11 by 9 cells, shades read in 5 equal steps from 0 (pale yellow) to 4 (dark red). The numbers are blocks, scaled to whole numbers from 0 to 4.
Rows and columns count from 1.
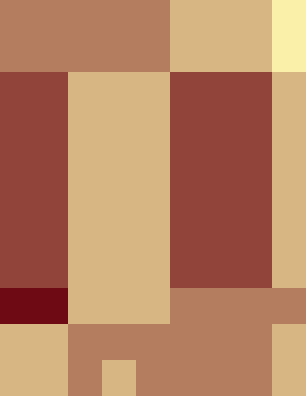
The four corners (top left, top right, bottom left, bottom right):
2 0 1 1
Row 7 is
3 3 1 1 1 3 3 3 1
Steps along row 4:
same down same same up same same down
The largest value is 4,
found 2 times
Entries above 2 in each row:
0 0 5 5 5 5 5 5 2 0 0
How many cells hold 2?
25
